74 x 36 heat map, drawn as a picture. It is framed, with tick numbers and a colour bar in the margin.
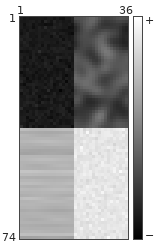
It is made of 2 by 2 panels. Panel 1,1: very low, fine-grained, faint in contrast. Panel 1,2: low, blotchy. Panel 2,1: high, streaked across, faint in contrast. Panel 2,2: very high, fine-grained, faint in contrast.
